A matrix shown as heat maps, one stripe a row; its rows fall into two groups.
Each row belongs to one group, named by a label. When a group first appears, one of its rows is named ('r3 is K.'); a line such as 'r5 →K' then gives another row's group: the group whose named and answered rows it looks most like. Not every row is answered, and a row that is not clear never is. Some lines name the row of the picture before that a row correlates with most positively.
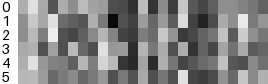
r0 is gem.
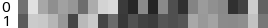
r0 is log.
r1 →log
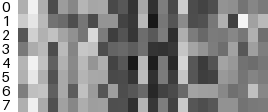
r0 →gem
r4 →gem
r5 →gem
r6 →log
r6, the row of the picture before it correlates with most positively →1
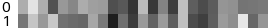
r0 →gem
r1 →gem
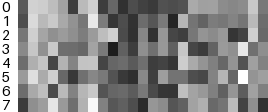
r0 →log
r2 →log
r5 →gem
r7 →log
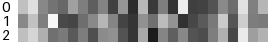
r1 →gem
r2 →gem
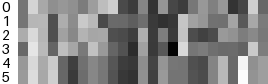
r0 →log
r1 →log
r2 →gem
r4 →gem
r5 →gem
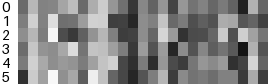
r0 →log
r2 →gem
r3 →log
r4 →log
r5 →log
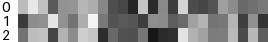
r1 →log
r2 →log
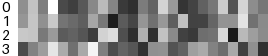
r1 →gem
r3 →log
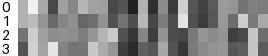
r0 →gem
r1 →gem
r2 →log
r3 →log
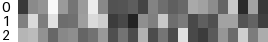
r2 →gem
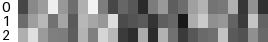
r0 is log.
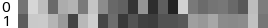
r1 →log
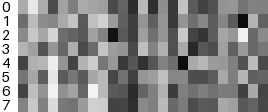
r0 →gem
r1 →log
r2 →gem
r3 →gem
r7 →gem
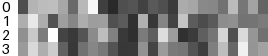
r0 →log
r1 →gem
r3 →gem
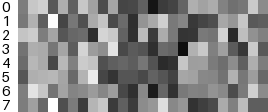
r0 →log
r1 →gem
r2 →gem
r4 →log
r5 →log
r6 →log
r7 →gem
